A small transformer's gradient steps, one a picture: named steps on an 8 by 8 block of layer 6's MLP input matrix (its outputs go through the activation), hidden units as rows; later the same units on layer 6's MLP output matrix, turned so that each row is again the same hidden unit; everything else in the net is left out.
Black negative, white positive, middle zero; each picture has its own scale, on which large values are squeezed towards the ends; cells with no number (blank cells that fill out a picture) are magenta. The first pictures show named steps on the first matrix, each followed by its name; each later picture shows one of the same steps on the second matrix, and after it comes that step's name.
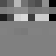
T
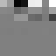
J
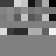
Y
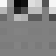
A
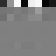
A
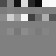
J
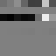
T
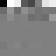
A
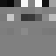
J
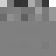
A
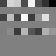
Y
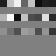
Y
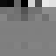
A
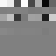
J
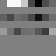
Y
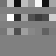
Y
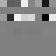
T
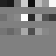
Y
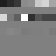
T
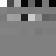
J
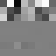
A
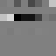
T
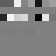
T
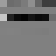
T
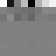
A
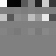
J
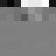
A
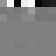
A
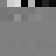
A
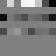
Y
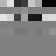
J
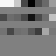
Y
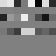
Y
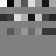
Y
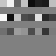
Y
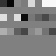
Y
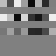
Y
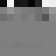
A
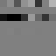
T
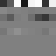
J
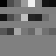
Y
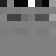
J
